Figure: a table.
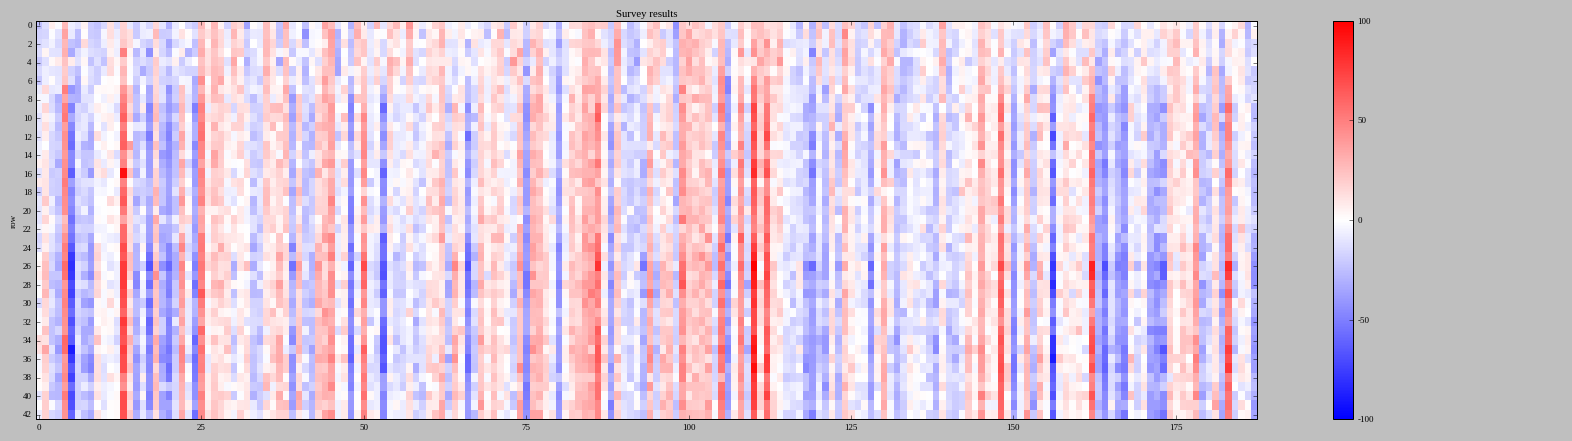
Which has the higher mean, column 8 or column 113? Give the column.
113
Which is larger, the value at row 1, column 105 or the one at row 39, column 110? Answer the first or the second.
the second
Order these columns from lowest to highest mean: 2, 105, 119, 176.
119, 2, 176, 105
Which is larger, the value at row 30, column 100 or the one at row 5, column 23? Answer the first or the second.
the first
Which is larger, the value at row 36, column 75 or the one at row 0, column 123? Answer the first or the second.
the second
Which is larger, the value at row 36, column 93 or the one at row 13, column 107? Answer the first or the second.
the second
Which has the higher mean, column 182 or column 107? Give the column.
107
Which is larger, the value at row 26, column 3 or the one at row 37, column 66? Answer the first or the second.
the first
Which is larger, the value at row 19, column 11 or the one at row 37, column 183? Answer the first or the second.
the second
